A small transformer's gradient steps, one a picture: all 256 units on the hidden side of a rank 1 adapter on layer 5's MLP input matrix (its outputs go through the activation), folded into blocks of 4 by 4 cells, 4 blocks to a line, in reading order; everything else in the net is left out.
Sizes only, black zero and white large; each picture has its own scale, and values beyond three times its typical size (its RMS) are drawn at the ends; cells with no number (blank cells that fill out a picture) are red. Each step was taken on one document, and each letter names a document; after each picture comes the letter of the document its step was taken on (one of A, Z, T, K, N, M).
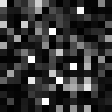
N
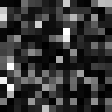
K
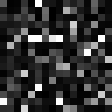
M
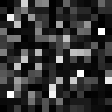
K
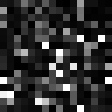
N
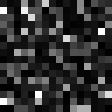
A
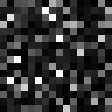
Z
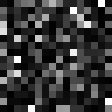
Z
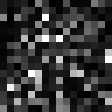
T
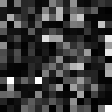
Z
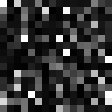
M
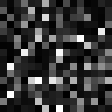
A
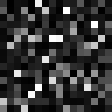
M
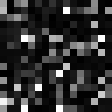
M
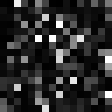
T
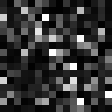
A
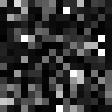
M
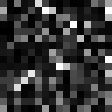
T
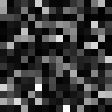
M
